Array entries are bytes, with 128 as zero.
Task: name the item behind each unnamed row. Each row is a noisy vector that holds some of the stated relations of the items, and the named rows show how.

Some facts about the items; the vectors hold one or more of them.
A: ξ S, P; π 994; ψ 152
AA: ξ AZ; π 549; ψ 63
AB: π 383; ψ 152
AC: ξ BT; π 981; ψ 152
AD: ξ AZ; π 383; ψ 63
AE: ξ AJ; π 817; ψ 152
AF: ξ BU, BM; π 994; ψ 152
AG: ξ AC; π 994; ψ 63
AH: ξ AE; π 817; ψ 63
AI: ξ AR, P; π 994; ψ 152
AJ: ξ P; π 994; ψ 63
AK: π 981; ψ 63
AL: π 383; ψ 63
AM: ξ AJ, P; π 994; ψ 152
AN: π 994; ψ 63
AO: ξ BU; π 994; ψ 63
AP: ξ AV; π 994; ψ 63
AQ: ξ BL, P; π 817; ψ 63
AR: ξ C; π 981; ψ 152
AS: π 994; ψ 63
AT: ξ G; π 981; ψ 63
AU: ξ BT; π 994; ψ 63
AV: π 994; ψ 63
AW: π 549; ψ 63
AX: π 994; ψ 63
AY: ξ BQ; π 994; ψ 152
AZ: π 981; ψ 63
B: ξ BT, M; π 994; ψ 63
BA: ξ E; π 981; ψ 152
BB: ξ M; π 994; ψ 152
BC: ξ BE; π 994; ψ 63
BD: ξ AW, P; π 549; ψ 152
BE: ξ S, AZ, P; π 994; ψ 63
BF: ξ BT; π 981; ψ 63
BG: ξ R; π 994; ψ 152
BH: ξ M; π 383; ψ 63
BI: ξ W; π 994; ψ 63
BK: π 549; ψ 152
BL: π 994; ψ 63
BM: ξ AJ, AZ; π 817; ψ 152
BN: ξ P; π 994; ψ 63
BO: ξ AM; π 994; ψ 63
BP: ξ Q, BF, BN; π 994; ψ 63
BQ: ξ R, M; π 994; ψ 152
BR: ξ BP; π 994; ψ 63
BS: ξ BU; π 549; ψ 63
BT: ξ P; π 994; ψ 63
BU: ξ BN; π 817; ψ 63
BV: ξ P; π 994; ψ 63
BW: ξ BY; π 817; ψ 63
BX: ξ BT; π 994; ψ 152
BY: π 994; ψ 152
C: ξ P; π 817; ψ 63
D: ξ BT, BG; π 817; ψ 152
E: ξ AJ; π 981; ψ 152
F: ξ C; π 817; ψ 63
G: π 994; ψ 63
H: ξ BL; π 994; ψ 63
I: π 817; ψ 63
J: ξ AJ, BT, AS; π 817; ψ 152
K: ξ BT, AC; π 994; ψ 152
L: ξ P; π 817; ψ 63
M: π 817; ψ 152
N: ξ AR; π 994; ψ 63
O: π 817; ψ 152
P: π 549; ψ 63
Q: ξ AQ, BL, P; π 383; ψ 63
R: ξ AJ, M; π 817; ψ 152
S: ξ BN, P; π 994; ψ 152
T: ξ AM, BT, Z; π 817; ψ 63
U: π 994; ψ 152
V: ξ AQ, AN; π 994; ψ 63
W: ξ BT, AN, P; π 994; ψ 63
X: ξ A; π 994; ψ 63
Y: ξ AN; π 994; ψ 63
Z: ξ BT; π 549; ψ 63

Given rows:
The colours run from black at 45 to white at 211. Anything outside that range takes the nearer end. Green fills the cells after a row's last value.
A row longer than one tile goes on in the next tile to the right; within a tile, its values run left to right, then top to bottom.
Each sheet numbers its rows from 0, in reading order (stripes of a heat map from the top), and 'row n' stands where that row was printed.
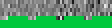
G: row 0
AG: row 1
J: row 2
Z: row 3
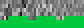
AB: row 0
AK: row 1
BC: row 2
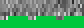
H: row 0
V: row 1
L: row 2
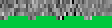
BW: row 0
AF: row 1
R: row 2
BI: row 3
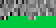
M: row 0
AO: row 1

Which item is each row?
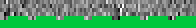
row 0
Q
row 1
BV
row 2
B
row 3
AJ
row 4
AC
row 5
BP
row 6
O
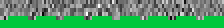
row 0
BE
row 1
AQ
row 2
T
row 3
BU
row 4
AW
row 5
BT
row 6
BM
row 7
W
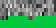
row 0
BA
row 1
F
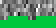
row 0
BK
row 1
BF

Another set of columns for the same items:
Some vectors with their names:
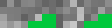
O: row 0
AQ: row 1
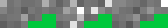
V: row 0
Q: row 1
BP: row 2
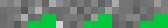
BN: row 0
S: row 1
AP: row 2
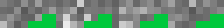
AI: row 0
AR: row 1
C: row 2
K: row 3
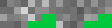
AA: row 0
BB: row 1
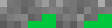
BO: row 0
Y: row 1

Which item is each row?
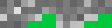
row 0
BD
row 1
M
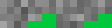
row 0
AF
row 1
AO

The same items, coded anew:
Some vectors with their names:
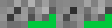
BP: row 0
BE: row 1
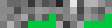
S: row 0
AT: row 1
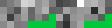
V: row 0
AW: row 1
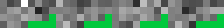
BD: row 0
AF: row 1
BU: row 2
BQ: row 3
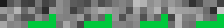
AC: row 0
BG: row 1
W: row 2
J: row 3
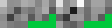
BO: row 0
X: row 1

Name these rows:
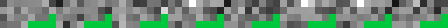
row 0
C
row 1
AZ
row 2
AE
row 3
AA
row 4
E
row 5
BS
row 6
P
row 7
AR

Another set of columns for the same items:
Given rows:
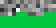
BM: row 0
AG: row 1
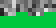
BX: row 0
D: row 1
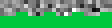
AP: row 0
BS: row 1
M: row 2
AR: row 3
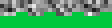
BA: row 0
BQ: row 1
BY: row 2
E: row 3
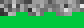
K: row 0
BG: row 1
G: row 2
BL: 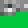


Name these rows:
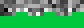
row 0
AD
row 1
R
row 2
Z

